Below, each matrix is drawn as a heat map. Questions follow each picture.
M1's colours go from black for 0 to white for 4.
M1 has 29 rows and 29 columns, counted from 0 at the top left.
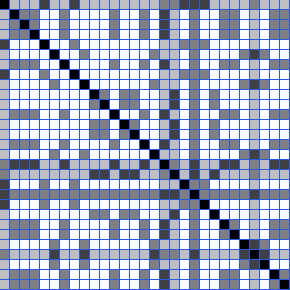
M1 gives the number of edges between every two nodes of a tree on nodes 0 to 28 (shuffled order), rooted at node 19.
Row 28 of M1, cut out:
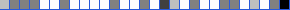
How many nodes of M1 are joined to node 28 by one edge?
1
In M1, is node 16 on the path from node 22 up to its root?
yes
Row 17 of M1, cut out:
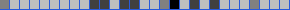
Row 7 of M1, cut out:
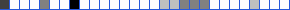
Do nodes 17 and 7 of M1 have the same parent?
no
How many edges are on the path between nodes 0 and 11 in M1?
3
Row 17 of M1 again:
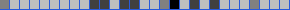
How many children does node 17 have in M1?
5
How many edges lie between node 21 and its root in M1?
2
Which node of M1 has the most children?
16
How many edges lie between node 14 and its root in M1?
2
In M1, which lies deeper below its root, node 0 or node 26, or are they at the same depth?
node 26
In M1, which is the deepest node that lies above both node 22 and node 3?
16
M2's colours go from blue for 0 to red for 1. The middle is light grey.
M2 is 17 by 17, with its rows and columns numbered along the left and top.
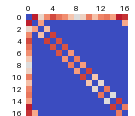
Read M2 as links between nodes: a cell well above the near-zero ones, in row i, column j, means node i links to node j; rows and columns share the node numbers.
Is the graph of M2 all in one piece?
yes
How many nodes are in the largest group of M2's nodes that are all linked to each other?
3
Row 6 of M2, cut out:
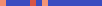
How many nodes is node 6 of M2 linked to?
3
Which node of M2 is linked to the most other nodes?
node 0
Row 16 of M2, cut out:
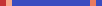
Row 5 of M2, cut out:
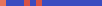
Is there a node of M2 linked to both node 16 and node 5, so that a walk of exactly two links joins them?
yes
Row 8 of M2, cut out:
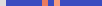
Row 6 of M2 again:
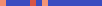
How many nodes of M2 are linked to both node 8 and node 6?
2
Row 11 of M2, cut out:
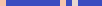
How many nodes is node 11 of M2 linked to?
3
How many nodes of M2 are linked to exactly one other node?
0
